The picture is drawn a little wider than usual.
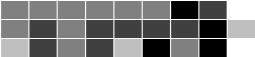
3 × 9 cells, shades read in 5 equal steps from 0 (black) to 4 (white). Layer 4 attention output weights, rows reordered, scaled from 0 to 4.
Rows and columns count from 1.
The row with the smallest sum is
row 2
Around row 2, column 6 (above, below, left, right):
2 0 1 1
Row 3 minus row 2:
1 0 0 0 2 -1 1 0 1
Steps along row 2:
down up down same same same down up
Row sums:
17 12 16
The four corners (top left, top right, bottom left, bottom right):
2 4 3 4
